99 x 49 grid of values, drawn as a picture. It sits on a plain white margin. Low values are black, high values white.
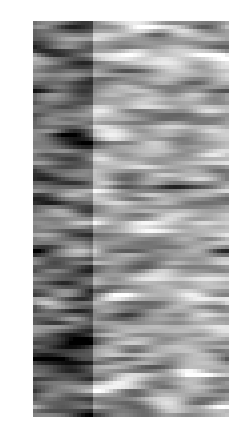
Seam: vertical, 30% of the way across, the right part higher. Grain: streaks across. Ninth with the lowest average: bottom left.
